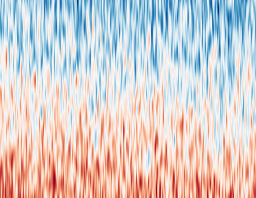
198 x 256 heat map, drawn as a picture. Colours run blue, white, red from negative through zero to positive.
Grain: streaks running down. Average level on the scale: 50%. Slope: up to the bottom.
